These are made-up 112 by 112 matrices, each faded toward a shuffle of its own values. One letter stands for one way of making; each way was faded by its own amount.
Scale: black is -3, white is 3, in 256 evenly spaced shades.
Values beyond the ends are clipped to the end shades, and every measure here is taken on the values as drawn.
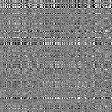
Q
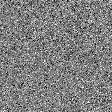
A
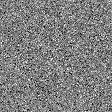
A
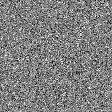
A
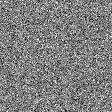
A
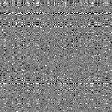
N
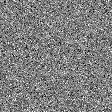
A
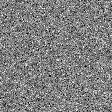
A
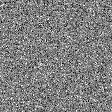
A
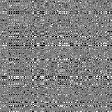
N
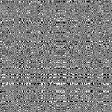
N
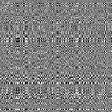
Q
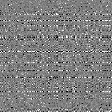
N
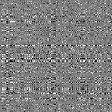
N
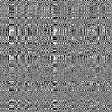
Q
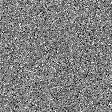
A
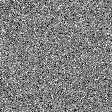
A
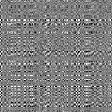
Q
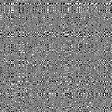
N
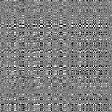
Q
